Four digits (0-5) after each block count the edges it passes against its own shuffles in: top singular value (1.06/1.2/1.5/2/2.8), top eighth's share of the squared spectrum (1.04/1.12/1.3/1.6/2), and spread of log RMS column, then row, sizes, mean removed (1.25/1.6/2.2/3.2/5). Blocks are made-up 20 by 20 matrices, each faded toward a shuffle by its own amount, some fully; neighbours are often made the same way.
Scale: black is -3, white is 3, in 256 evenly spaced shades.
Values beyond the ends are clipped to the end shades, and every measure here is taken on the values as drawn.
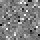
0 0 0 0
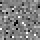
0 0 0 0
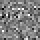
2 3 0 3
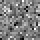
0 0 0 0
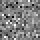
0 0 0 0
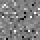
1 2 0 1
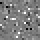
0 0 0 0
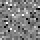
0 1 0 0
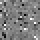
2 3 1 0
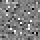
0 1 0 0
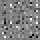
3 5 2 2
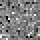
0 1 1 0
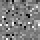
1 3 0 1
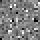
1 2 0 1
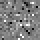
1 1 1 0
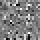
2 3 2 2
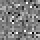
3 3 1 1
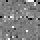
1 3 0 1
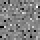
0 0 0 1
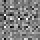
3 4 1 2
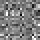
3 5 2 2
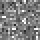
2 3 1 0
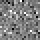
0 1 0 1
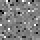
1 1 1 0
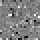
1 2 0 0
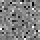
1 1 0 0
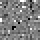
1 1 1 0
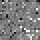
1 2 0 0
